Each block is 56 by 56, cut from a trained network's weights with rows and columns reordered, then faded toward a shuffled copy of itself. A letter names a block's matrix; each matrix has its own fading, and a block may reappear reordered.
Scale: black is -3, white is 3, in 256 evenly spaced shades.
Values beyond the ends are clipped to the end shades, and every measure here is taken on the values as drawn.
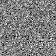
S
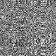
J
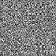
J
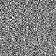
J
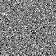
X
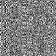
J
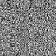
J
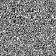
S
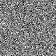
S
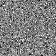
X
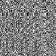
J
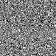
S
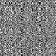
J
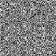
J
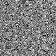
X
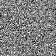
X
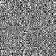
J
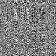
J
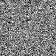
S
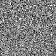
S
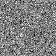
X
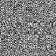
J
